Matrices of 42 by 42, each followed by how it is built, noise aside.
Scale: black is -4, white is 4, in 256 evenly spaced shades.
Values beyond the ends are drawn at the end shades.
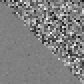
upper triangular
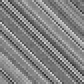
Toeplitz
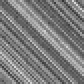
Toeplitz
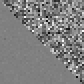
upper triangular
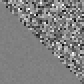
upper triangular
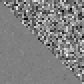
upper triangular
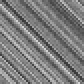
Toeplitz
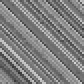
Toeplitz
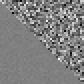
upper triangular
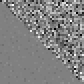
upper triangular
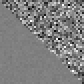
upper triangular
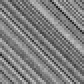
Toeplitz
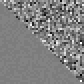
upper triangular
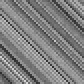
Toeplitz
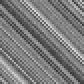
Toeplitz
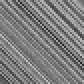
Toeplitz
